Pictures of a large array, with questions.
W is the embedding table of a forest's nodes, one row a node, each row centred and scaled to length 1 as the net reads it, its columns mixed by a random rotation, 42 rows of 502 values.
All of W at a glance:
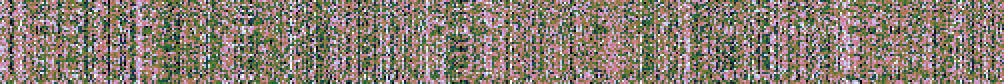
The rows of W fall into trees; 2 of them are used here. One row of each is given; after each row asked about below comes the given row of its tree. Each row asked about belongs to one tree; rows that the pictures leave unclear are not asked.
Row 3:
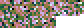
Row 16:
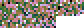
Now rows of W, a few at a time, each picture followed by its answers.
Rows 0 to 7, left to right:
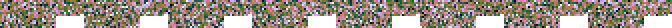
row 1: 3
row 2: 16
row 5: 16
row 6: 3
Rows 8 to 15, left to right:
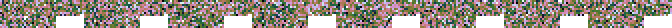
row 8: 16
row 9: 3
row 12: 3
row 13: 16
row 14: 16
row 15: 16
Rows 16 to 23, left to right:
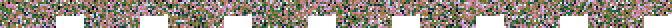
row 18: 3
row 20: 3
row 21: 3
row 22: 16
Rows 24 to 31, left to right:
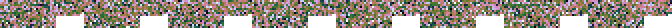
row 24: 3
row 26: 3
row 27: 16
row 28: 3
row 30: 3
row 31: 3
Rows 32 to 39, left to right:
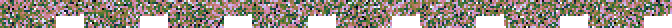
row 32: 3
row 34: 3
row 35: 16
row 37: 16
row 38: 16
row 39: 16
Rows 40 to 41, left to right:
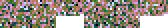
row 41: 3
